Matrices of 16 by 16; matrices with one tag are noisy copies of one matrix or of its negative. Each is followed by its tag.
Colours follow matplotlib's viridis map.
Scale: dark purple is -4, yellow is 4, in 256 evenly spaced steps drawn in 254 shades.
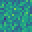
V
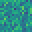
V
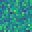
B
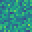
B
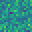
B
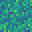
B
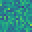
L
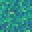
B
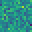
L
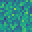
V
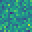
B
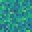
B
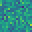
L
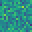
L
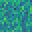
V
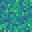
B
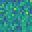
V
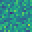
B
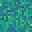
L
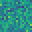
L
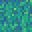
V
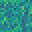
V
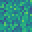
V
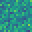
B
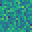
L
